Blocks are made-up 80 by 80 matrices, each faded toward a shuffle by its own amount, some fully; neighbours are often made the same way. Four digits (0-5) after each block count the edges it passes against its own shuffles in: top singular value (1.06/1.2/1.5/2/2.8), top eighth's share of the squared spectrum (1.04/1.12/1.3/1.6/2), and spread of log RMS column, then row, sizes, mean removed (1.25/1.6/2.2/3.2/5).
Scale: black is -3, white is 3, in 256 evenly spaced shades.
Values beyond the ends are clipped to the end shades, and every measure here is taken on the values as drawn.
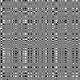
5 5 4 4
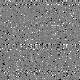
4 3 1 2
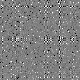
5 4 2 2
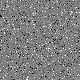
1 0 0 0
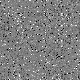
3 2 0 0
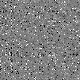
3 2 1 1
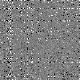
2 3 3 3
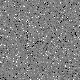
1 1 0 0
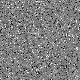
2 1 0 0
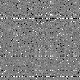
4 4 1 2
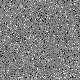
2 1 0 0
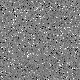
1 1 0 0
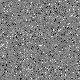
2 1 0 0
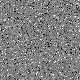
0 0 0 0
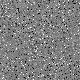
1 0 0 0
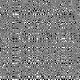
5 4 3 3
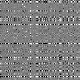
5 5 3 4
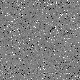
2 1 0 1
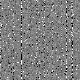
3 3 3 0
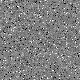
2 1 0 0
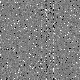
3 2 1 0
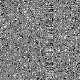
4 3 1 1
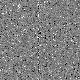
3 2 1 0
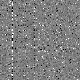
4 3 2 1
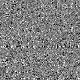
3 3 1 2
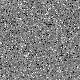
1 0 0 0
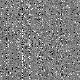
2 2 3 1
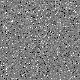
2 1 1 0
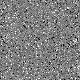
0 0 1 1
